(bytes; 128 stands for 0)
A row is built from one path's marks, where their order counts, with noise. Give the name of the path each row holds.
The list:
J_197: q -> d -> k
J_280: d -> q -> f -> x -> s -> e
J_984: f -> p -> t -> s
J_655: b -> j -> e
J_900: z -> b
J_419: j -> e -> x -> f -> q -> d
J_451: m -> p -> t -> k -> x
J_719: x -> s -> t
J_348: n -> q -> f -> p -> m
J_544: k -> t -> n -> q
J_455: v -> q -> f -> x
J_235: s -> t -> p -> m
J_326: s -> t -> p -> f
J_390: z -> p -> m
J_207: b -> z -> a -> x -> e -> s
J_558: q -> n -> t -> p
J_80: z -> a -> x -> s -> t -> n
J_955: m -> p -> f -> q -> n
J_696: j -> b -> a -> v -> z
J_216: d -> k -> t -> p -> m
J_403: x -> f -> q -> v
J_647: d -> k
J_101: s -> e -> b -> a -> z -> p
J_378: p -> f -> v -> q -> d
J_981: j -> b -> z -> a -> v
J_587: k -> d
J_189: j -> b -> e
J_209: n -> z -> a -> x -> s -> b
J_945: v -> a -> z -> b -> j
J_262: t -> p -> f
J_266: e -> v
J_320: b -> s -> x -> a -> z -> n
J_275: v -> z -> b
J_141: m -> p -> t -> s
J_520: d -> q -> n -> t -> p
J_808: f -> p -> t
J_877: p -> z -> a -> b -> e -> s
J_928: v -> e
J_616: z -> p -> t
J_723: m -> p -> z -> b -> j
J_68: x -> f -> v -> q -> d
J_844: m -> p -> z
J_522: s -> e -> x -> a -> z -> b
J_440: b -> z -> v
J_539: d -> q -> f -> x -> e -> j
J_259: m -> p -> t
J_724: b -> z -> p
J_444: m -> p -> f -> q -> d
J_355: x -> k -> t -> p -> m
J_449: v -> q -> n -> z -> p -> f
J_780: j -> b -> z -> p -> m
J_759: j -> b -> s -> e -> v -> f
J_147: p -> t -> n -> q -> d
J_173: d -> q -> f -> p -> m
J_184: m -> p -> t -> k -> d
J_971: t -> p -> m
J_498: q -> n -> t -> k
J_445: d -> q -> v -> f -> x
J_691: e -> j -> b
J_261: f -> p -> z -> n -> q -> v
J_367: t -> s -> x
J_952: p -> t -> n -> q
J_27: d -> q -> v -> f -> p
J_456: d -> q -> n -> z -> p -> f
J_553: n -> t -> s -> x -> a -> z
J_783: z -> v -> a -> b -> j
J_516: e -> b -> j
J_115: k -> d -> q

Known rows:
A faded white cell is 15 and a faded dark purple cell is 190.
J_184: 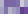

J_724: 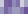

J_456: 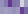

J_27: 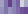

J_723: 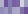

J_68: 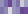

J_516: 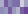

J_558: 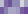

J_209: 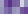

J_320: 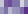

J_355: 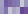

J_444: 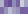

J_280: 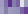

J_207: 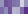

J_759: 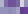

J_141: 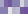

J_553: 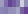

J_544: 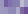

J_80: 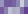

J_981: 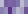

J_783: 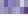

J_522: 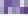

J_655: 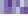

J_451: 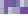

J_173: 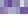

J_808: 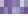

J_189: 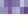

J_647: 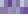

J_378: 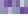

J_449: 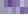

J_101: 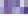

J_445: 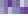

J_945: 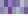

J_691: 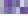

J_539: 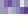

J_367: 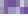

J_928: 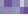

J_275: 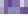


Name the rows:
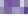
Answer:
J_719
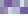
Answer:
J_984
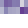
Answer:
J_216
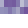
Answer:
J_952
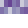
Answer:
J_955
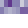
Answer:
J_348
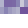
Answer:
J_971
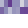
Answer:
J_498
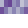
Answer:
J_403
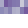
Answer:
J_390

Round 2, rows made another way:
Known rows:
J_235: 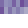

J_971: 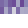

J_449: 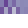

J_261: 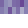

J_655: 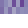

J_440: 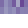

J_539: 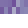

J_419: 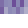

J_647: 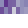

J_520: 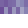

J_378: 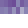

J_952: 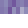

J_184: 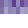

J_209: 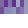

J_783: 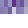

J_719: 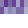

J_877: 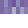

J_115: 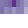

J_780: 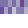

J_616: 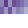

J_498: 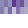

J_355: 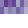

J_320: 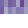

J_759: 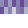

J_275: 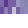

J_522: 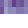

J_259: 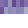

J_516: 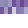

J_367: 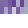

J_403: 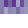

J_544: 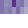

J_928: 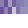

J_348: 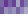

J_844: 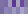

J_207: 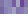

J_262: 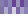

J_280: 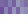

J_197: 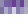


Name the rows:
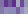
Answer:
J_68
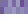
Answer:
J_724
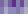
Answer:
J_587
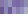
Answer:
J_808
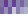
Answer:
J_390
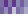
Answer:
J_900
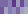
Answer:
J_451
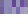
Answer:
J_141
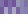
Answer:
J_456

